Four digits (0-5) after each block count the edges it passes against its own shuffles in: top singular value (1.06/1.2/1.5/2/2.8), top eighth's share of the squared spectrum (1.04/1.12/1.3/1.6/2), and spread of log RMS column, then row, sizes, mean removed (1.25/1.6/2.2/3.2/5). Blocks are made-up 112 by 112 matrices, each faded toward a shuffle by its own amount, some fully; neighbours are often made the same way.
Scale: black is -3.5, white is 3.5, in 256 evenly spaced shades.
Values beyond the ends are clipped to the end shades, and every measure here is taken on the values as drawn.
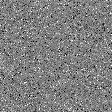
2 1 0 0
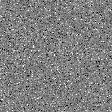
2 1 0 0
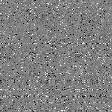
4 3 1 2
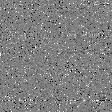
3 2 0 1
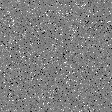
0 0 0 0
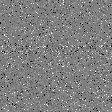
3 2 0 1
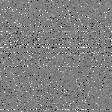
4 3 0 2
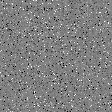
2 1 0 0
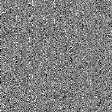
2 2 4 0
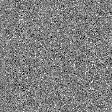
0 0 2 0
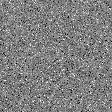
0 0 0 0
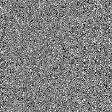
1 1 3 0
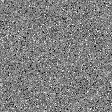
0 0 0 0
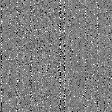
2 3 3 0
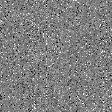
1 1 2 0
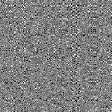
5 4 3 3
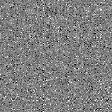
4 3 2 2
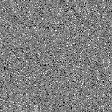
4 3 2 2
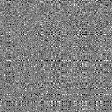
5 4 3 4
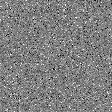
2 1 0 0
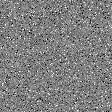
1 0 0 0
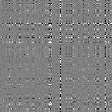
5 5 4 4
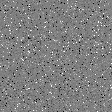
2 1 0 0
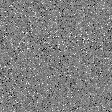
1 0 0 0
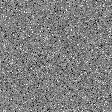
0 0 0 0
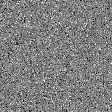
2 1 0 0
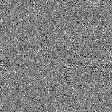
4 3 1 1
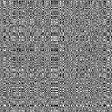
5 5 4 4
